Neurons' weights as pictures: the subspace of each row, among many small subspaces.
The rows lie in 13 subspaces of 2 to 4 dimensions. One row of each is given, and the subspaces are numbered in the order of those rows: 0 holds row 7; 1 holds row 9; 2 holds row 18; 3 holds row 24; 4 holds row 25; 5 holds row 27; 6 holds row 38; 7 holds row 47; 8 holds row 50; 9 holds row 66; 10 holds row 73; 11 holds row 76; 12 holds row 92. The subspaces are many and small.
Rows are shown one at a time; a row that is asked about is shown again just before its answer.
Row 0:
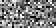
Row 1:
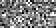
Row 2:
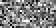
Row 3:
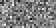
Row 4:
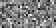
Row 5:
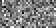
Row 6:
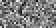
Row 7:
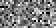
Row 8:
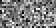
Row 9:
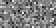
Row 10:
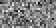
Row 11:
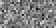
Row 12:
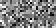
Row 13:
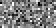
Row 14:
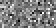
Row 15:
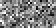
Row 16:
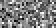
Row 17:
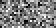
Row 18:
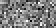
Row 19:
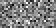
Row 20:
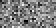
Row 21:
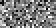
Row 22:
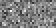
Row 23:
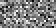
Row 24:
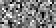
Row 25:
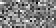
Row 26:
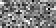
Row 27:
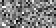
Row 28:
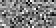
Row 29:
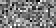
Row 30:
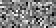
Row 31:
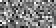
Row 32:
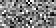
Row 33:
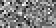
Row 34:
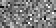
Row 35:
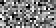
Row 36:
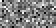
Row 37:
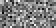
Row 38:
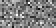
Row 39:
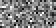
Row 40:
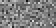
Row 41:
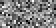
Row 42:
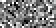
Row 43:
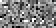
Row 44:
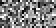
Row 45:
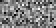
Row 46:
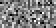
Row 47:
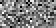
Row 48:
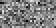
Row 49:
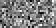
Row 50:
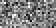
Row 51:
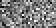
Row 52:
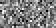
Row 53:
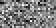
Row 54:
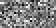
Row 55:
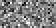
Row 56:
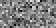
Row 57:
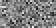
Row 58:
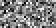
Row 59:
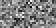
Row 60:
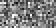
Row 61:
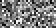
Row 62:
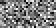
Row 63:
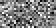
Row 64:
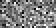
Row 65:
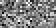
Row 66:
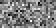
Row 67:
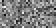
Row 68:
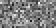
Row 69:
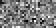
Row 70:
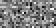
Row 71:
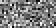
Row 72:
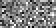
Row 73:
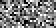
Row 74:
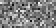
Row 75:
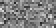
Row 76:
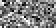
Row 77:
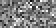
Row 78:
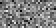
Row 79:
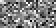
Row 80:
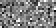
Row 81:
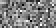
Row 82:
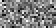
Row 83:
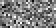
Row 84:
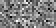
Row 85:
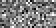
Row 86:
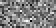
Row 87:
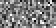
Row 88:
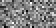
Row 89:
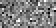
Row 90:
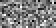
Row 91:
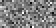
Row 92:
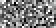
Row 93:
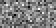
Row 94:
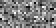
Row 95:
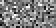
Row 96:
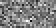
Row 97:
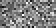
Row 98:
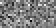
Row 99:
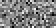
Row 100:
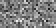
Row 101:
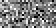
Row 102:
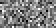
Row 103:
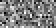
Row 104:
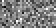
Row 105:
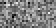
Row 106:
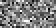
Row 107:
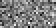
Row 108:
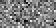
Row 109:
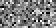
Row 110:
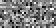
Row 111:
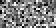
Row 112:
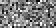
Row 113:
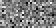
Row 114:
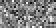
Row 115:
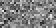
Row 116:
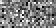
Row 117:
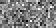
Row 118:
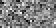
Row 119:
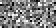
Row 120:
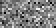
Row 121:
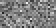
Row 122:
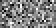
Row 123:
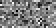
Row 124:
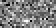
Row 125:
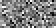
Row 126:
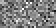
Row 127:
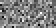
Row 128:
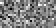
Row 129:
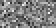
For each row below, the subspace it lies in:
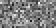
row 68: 9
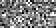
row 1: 7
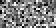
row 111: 12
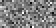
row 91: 1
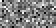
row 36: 5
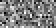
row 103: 8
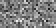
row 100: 10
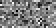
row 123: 0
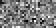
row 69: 3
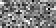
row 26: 11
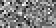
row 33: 11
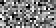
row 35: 1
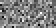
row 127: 2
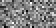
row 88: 1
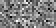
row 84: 10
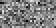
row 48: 4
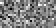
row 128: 7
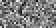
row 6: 11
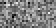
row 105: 8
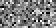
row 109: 0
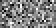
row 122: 3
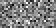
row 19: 3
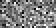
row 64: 12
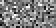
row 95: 1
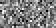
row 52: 2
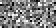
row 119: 0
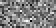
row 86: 12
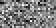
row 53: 4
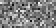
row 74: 9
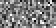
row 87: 0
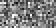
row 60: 8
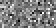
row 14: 0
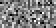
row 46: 0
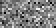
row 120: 2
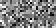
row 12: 2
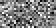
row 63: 4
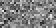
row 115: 10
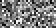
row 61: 5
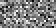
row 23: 3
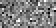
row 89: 0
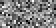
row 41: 5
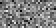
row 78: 11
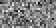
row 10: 9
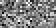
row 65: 7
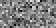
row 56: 6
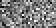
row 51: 12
